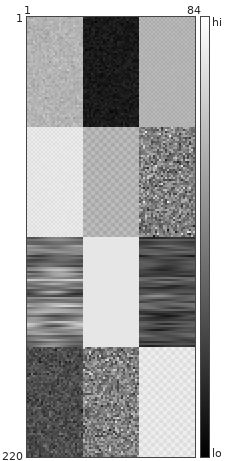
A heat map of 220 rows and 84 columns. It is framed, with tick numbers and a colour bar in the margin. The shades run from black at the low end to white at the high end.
It is made of 4 by 3 panels. Panel 1,1: high, fine-grained, faint in contrast. Panel 1,2: very low, fine-grained, faint in contrast. Panel 1,3: high, checkered, faint in contrast. Panel 2,1: very high, checkered, faint in contrast. Panel 2,2: high, checkered, faint in contrast. Panel 2,3: middling, fine-grained, strong in contrast. Panel 3,1: middling, streaked across, strong in contrast. Panel 3,2: very high, flat. Panel 3,3: low, streaked across. Panel 4,1: low, fine-grained. Panel 4,2: middling, fine-grained, strong in contrast. Panel 4,3: very high, checkered, faint in contrast.
